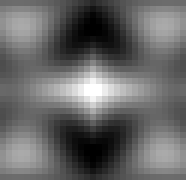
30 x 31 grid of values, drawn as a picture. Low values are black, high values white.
The centre is the ninth with the highest average. Its left and right halves mirror each other, and so do its top and bottom. No seam splits the table. There is no overall slope.
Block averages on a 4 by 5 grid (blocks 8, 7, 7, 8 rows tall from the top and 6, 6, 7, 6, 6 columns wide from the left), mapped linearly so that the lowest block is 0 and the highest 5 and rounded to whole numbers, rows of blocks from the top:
53035 / 34543 / 34543 / 53035
